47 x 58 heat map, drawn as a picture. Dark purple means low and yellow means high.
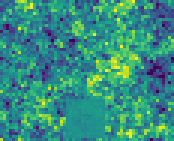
Odd patch: calmer, in the bottom middle. Histogram: bell-shaped. Odd rows or columns: none. Slope: none. Calmest part: bottom middle.
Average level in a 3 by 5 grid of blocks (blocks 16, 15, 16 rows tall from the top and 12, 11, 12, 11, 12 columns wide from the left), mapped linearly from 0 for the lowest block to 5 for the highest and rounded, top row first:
2 1 2 4 1
2 1 3 5 0
2 3 2 4 3
